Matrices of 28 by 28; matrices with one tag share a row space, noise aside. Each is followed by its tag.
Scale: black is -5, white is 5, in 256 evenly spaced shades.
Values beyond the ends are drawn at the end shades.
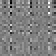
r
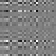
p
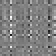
r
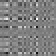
p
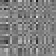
p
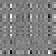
r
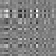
p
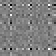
r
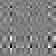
r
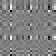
r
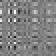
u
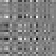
p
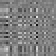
p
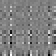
r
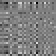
p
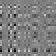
u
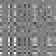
u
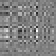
p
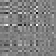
p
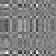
p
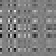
u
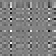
r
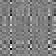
r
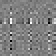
r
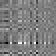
p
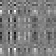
u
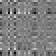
u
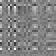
u
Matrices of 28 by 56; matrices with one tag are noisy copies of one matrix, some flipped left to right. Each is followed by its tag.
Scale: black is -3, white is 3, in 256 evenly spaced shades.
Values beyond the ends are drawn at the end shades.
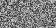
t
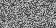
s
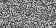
s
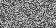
s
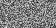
s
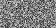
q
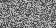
s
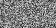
s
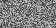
s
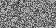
t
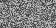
s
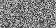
q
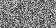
q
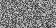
q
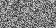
t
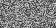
s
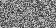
t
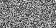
s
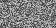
s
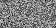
s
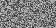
t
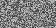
t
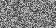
t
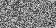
t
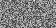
q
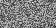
s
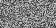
s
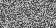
s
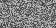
s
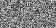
t
